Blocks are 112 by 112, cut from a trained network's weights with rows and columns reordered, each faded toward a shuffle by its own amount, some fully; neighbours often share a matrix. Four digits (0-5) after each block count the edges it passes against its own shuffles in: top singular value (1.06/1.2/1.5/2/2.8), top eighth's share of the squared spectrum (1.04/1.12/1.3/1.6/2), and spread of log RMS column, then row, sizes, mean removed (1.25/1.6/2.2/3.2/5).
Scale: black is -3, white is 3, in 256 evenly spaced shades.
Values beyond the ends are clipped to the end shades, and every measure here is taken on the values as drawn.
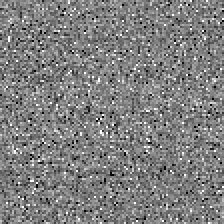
1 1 0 0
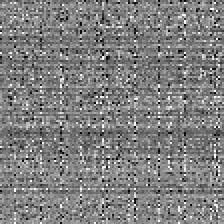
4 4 4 2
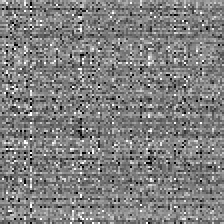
4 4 4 2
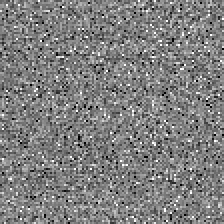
1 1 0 0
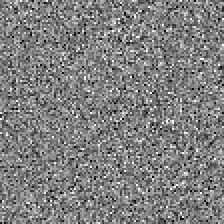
0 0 0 0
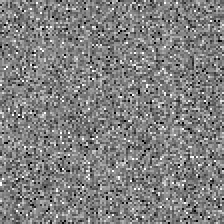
1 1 0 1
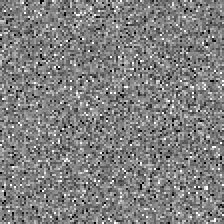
0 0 0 0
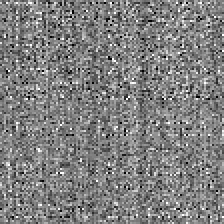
3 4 1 3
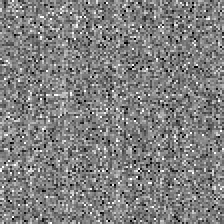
2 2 0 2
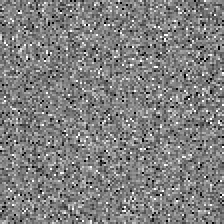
1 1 0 0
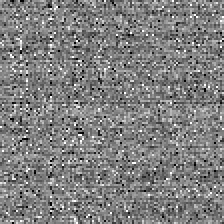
3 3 3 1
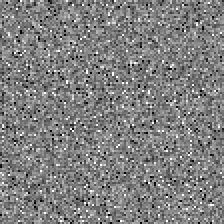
0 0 0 0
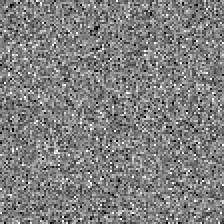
0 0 0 0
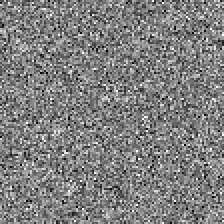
2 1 0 0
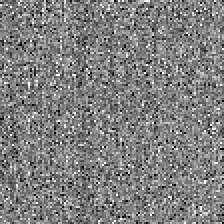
2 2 0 1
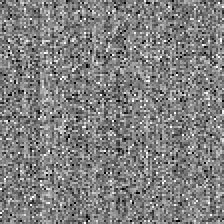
3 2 0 2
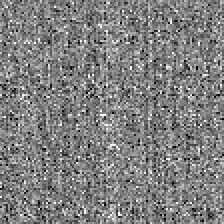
3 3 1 3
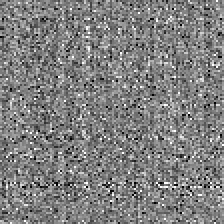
3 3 0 3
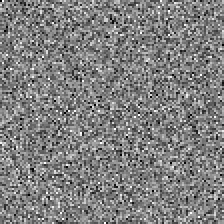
0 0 0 0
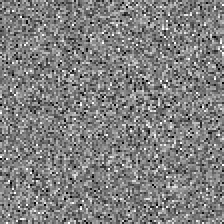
1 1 0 0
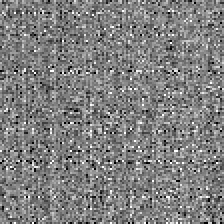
3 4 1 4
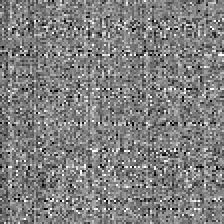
3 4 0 4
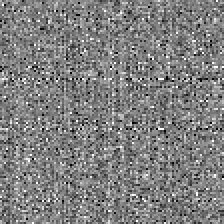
3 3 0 3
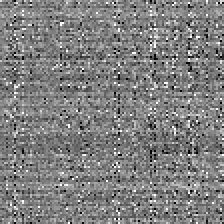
3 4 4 2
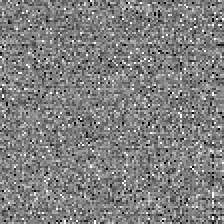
2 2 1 1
